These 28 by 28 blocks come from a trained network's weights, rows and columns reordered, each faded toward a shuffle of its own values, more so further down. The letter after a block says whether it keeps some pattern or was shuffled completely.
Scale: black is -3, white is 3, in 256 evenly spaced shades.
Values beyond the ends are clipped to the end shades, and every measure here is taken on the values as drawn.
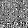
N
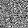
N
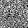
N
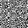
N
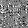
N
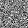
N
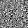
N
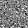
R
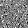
R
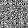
N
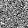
R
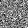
R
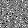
R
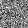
R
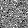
R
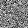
R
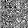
N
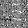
N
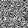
N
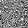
R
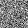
R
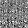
N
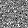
R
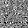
N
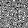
R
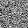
N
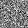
R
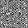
N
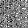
N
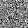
R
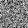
R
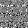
N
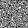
R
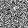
R
